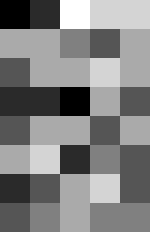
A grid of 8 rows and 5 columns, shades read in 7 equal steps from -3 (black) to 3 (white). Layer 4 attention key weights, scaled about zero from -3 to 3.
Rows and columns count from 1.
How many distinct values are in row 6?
5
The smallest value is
-3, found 2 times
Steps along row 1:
up up down same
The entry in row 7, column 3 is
1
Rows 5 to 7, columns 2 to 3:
1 1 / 2 -2 / -1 1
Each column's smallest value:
-3 -2 -3 -1 -1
